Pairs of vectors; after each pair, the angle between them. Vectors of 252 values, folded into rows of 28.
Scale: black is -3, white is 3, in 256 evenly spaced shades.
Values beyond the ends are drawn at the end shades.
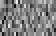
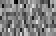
partly opposed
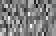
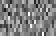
nearly parallel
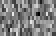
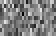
orthogonal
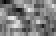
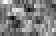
nearly opposite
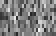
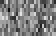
nearly opposite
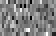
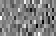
orthogonal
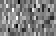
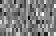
orthogonal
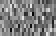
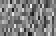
partly aligned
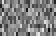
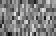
orthogonal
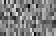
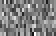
nearly opposite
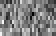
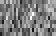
nearly opposite
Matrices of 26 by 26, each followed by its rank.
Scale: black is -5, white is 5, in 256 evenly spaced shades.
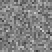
full rank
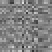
three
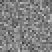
full rank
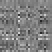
three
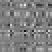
three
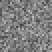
full rank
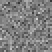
full rank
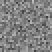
full rank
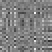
three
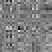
three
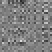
three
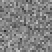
full rank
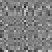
three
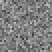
full rank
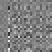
three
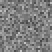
full rank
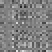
three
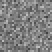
full rank
